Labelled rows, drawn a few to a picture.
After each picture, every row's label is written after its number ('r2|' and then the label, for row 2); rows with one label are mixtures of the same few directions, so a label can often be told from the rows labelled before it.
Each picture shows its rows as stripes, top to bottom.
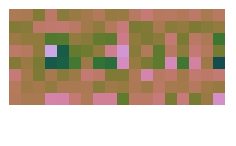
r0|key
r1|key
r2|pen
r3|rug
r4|pen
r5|key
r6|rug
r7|pen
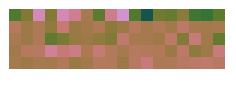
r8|key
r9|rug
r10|pen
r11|pen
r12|key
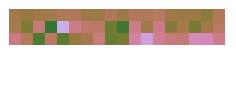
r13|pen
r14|rug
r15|key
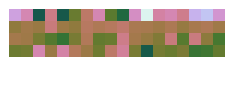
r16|key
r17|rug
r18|pen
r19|key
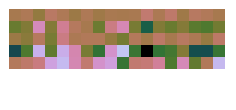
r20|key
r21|key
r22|rug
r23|key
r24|pen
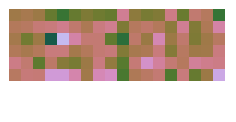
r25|pen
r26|pen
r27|rug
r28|pen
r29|key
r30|pen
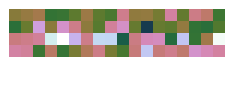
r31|pen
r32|key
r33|pen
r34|key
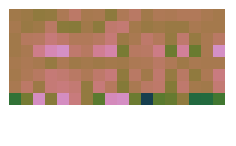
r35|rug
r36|rug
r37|pen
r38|pen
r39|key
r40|pen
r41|pen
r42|key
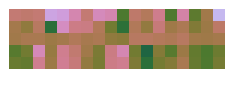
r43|pen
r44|rug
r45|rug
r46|key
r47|key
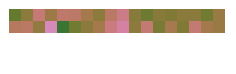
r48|key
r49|rug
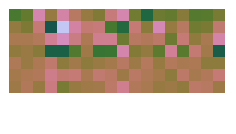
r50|key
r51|rug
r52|pen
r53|pen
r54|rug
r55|pen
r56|rug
